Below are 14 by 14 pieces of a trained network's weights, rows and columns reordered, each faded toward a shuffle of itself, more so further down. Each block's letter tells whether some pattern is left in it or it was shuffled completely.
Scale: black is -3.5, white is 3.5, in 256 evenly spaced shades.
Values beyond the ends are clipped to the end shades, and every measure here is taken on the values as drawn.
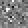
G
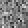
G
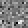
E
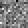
G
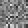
E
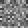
E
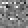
E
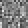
E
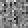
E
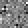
G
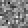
G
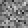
G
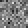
G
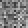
E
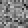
G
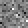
G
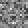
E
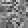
E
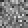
E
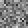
G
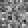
E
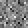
G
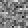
G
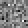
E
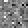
G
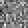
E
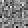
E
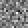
G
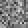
G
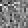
E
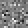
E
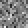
G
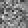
G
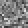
E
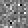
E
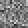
G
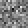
G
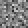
G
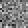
G
